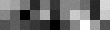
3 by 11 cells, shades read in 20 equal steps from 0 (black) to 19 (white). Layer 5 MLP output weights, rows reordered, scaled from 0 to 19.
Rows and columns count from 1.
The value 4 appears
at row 1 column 6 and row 3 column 4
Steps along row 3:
up down down down down up up up down down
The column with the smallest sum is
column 6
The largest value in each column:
13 12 9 7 13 4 10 15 19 12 16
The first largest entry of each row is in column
11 8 9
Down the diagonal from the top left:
13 7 5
